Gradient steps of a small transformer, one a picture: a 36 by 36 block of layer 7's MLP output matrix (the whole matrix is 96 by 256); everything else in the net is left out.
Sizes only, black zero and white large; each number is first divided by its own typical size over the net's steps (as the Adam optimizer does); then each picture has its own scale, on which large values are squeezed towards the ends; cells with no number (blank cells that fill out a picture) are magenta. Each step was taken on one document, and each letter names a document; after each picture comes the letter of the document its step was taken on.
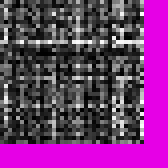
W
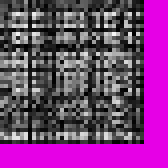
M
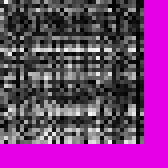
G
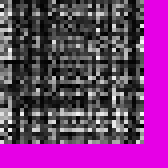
W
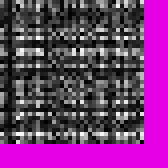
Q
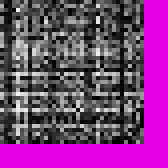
M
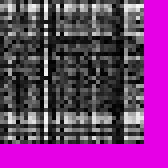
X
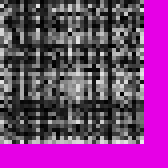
W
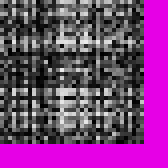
M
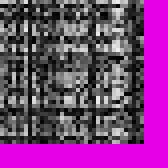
M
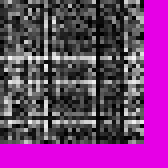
X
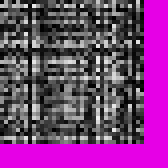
M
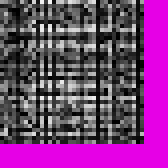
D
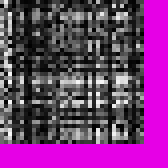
W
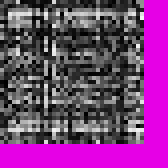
X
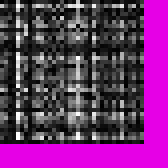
Q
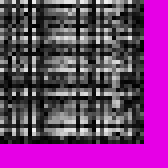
M
